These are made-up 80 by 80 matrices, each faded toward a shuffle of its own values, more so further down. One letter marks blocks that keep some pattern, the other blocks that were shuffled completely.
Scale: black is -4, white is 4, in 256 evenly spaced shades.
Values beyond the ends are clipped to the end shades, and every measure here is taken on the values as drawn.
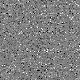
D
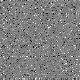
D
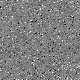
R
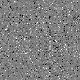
D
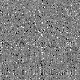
D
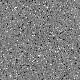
R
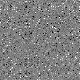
D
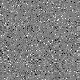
D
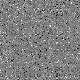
D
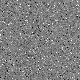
R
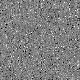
D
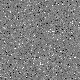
R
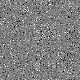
D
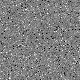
R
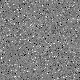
R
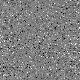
D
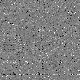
D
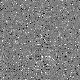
D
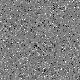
D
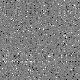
D
